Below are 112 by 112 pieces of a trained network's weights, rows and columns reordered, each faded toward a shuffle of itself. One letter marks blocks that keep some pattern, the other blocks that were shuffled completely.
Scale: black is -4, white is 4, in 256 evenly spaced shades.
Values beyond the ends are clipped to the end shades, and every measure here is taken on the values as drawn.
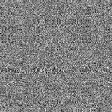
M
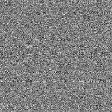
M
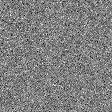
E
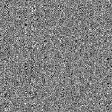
M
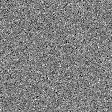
E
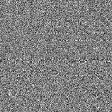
M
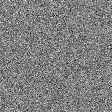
E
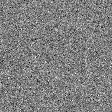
E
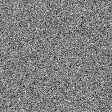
E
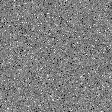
E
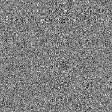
M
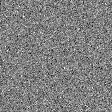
E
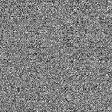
M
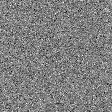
E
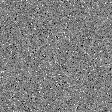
E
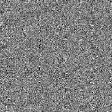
M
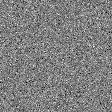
E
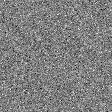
E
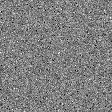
E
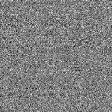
M
